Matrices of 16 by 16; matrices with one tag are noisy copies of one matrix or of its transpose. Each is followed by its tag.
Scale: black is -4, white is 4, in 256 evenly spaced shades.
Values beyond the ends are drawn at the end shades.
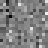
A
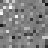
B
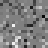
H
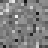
B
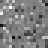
B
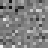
A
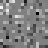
B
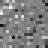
B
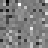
A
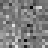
H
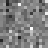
A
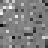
B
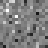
B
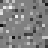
B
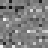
A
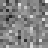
A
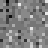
A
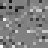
A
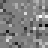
H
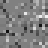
H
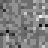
H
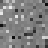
B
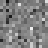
A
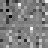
A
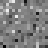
B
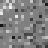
B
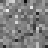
B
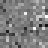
H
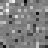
B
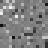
B
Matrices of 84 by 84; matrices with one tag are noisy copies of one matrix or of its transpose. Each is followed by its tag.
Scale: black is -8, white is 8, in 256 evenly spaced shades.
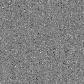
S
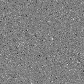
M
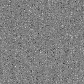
S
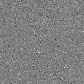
M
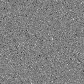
M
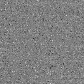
S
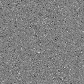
M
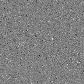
M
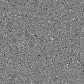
M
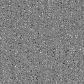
S
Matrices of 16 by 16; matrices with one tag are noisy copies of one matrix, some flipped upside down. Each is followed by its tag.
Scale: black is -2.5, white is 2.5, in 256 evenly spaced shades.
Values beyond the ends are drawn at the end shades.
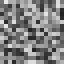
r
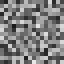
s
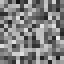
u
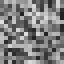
r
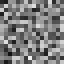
s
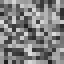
r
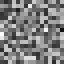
s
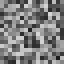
u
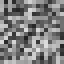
r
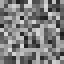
u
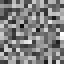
s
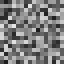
s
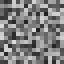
s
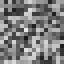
r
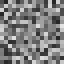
s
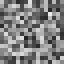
u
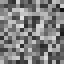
u
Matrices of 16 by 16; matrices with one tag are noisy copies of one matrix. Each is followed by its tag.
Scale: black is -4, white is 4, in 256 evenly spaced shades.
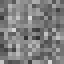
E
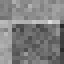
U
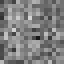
E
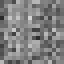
E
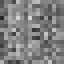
E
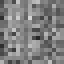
E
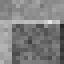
U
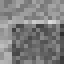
U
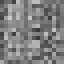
E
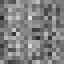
E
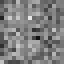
E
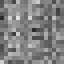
E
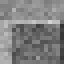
U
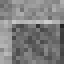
U
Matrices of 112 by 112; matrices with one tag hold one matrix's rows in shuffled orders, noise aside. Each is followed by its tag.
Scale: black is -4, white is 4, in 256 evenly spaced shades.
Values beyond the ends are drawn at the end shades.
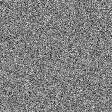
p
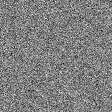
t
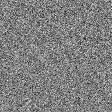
p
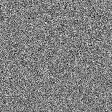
t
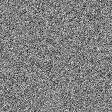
p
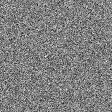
t
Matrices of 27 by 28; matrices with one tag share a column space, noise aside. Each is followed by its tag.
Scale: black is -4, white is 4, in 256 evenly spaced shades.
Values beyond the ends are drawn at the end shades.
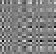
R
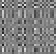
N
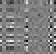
R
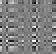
R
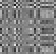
N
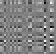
R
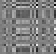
N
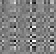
R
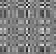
N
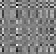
N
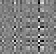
R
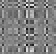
N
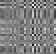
N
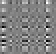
R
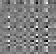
R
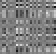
N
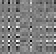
R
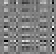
R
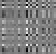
N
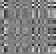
N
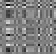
N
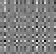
R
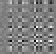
R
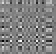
R
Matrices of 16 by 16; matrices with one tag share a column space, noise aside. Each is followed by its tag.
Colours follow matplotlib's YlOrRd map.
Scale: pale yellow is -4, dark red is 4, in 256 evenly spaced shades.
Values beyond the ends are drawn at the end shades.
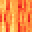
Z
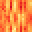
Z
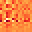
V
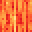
Z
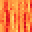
Z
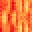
Z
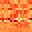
V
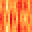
Z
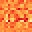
V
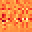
V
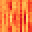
Z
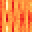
Z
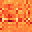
V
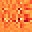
V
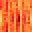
Z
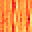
Z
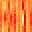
Z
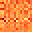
V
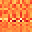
V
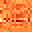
V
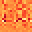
V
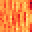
Z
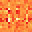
V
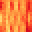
Z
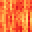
Z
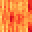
Z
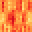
Z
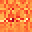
V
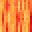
Z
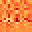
V
